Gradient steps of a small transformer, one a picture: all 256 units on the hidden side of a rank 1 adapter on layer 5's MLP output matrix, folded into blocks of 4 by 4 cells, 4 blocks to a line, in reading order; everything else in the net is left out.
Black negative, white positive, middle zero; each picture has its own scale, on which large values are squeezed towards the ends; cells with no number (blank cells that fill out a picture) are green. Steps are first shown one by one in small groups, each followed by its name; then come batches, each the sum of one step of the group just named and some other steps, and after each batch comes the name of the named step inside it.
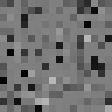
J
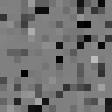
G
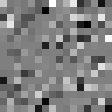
G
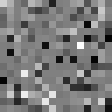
J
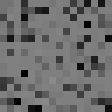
J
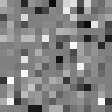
G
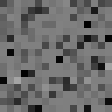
J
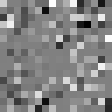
G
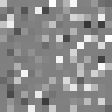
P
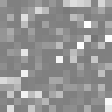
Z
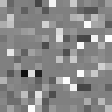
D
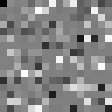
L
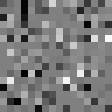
D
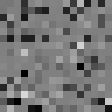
Z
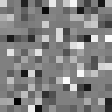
D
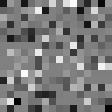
L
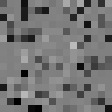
Z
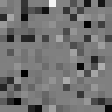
P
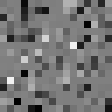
D
